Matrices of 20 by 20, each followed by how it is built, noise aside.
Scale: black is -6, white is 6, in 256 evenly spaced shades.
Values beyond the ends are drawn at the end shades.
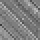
Toeplitz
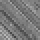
Toeplitz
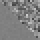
upper triangular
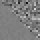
upper triangular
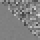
upper triangular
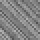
Toeplitz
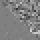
upper triangular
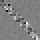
banded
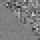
upper triangular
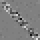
banded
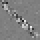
banded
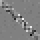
banded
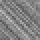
Toeplitz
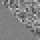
upper triangular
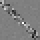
banded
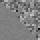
upper triangular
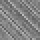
Toeplitz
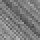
Toeplitz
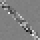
banded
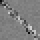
banded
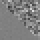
upper triangular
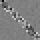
banded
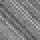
Toeplitz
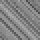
Toeplitz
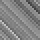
Toeplitz
